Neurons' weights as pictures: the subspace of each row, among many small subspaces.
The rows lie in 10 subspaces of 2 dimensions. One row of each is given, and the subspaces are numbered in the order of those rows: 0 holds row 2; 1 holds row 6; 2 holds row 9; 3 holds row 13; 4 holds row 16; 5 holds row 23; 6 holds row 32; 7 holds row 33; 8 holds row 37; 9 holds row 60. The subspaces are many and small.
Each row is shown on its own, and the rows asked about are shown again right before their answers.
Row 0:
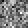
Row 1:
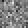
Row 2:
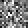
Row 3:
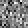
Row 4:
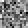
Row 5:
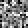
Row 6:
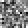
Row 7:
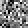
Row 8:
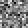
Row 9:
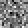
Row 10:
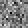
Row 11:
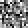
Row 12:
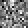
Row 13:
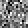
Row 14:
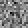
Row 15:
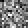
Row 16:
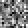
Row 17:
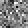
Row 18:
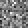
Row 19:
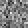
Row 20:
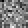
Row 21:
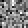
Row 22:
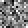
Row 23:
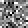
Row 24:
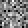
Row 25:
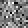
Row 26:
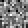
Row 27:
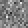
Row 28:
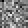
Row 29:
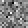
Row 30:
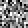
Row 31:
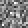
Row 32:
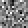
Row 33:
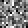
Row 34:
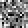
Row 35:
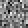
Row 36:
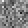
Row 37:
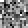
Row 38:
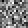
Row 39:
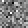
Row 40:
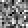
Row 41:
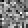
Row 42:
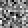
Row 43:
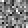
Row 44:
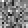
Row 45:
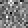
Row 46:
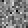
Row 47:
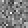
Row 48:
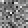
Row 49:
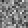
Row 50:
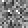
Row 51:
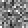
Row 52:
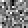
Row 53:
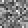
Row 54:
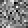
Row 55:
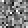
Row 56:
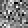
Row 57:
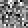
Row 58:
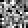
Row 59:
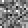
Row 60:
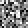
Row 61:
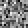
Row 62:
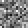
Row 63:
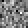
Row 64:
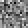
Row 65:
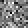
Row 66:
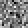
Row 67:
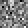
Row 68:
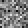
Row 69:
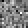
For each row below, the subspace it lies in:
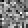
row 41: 1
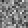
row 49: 4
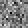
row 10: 0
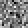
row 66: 2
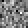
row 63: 1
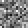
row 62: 9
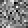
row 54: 3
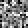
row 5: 6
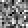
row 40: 4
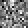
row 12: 6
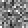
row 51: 2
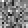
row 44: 0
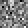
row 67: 6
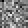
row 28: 5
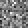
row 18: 9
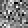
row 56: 3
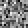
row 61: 4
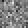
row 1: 0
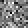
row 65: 5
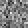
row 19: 4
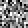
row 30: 4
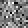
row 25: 5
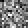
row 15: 5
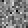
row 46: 7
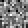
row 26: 7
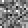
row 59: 9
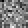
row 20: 5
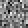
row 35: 3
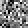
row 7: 3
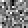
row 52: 6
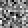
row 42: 9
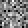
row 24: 2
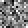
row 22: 3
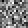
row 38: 4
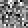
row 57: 8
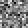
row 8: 6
